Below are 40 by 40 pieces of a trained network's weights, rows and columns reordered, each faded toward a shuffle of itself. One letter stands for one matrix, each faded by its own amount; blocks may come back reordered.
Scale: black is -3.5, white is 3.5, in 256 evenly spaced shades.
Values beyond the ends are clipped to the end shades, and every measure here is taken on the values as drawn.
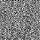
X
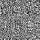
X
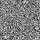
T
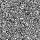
T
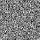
X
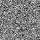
T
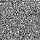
X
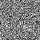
X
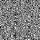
X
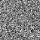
X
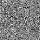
X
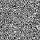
X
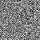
T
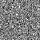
T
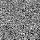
X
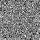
T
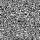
X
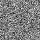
T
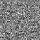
X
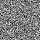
T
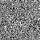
X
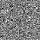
X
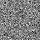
T
